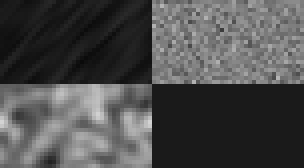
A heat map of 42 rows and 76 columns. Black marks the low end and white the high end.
The table splits into 2 rows of 2 panels. Panel 1,1: very low, slanting up to the right, faint in contrast. Panel 1,2: middling, fine-grained. Panel 2,1: middling, blotchy, strong in contrast. Panel 2,2: very low, flat.
